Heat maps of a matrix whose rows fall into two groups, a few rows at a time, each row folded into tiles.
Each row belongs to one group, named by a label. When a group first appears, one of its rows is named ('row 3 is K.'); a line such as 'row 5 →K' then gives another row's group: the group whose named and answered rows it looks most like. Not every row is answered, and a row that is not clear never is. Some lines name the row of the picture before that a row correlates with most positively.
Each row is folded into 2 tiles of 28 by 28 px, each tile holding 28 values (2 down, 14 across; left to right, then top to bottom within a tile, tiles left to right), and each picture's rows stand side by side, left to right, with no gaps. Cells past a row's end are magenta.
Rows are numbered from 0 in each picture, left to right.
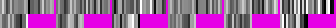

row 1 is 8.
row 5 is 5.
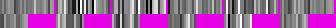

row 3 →5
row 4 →8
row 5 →8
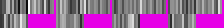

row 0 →5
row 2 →5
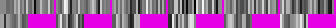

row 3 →5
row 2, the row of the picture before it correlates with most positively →3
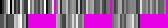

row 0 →5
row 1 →8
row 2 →5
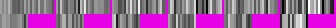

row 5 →5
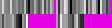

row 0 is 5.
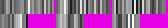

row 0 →5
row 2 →8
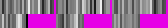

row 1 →5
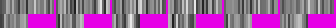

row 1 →5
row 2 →5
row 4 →5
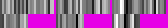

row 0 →5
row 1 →8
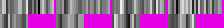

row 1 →8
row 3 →8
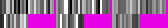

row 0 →5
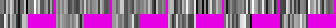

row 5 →5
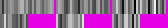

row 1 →8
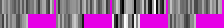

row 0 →5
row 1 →5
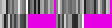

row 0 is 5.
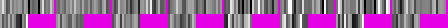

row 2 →5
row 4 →5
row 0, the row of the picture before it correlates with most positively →1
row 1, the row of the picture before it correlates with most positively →0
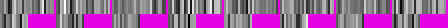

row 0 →8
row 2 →5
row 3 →8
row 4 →8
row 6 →5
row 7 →8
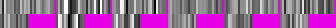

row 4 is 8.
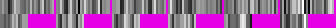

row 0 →8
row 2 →8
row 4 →5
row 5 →8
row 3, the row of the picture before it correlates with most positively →3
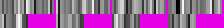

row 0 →5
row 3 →8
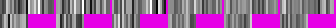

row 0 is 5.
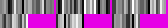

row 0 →8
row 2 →8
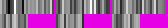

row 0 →8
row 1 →5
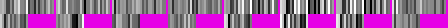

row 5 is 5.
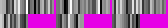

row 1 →8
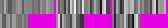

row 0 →8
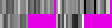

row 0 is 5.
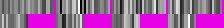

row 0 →5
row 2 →8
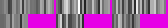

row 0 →8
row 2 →8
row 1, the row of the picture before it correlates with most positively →1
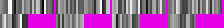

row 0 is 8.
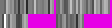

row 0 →5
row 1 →8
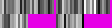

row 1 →5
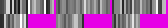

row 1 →5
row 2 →5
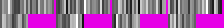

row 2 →5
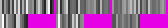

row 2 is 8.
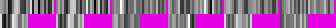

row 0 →8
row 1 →8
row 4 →8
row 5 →5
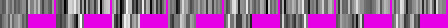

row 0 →5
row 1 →8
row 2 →8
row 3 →8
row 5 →8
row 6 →8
